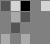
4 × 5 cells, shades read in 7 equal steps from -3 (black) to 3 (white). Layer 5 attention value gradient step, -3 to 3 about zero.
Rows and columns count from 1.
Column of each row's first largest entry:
2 2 1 1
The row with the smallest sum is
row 3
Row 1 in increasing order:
-3 -1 0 2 2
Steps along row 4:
down up down same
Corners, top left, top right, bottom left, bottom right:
-1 2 1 0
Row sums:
0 0 -1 2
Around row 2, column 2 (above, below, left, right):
2 -1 0 -1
